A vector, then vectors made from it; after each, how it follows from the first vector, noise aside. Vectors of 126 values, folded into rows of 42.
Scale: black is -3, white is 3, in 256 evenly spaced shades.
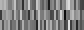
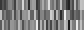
negated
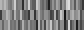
copied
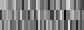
copied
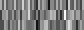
sign-scrambled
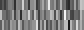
negated
